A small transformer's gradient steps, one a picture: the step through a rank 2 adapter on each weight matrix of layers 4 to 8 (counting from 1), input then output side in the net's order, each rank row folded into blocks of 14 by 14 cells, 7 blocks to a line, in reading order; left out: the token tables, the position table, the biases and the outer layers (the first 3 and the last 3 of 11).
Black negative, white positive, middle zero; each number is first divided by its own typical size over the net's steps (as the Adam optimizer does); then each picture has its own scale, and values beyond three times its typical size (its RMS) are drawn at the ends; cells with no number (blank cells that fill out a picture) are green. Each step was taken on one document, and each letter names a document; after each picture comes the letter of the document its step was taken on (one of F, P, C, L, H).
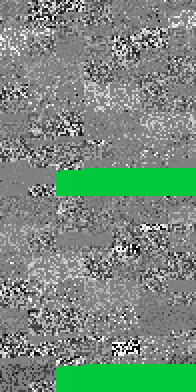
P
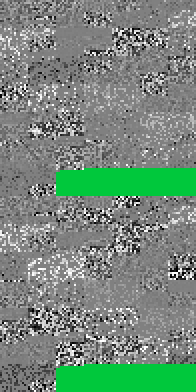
P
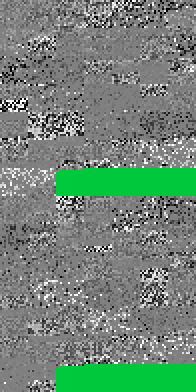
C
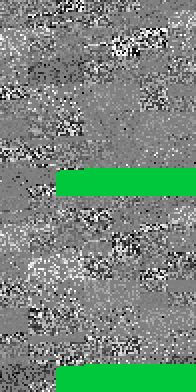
P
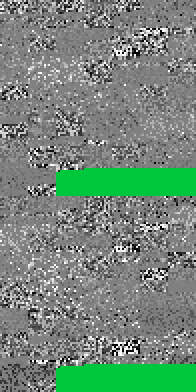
P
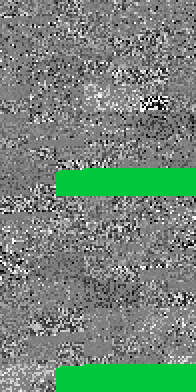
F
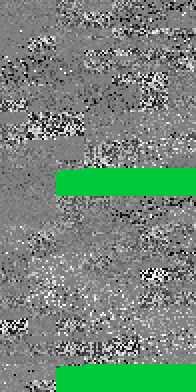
C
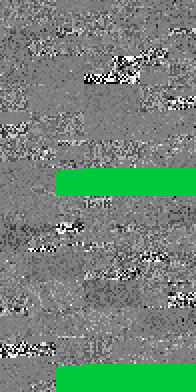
C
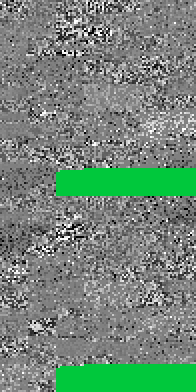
F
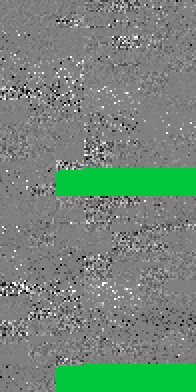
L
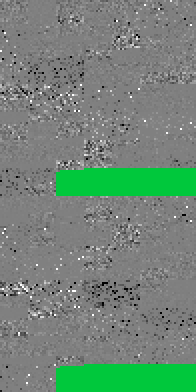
L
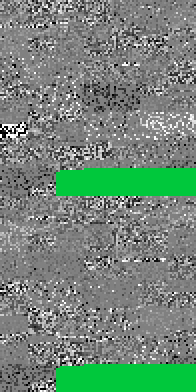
P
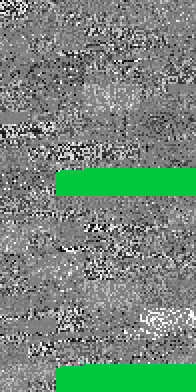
F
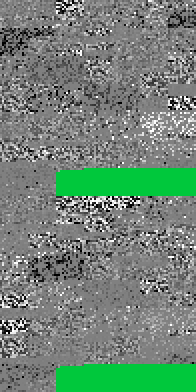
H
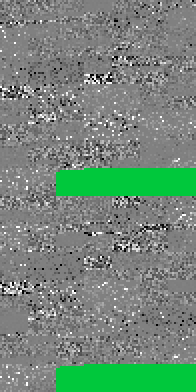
L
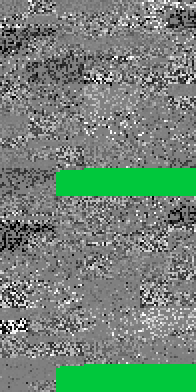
H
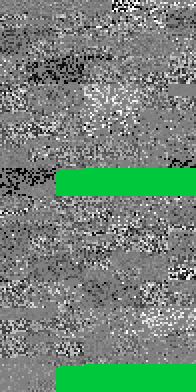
H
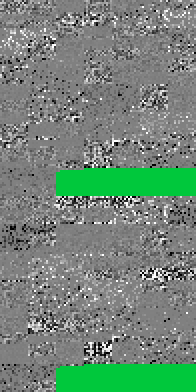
C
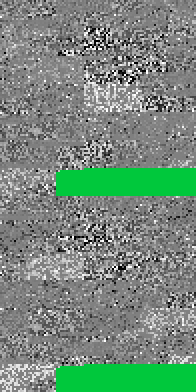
F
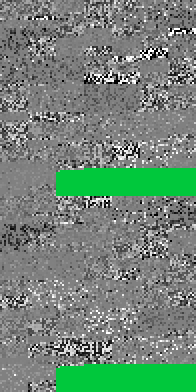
C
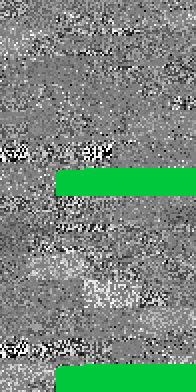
F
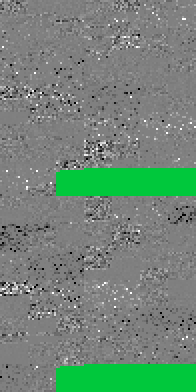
L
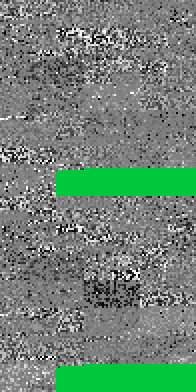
F
